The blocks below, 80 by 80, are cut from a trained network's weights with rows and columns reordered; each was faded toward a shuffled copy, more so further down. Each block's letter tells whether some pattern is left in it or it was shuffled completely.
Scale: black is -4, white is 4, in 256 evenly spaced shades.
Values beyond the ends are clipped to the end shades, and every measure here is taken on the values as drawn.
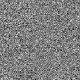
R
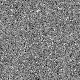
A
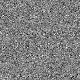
R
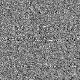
R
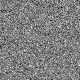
A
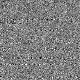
R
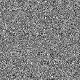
R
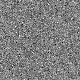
A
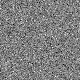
A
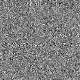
R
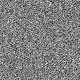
A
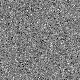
A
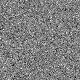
A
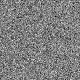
A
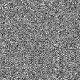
R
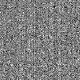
R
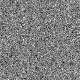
A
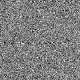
R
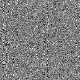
R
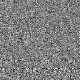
R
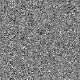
R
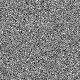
A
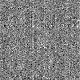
R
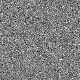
A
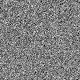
A
